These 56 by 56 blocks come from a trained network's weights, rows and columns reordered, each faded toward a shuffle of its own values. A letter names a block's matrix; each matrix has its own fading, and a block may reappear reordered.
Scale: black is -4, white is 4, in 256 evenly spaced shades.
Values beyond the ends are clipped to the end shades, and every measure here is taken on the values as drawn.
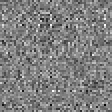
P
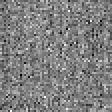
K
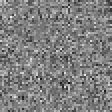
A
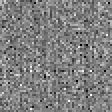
K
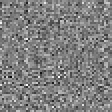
P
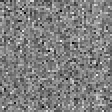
K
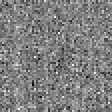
K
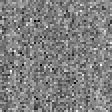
K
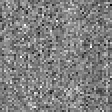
K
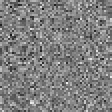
P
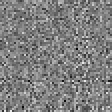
A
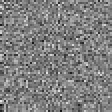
P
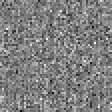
K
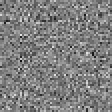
P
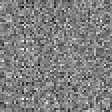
A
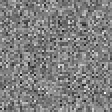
P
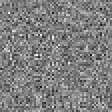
P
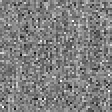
K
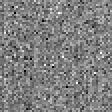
K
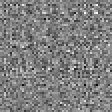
P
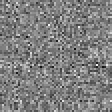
A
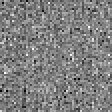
K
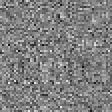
A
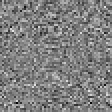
A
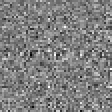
P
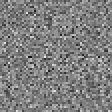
P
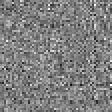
P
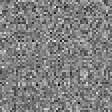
P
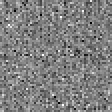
K
